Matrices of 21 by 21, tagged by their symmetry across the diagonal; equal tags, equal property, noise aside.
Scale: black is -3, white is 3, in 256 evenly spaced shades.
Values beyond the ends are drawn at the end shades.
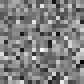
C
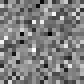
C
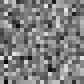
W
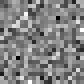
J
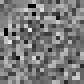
J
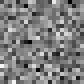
W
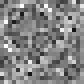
J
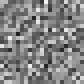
J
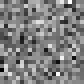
C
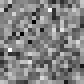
J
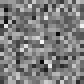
W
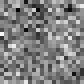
W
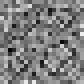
J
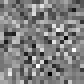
C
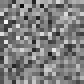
C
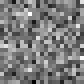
W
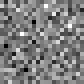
C
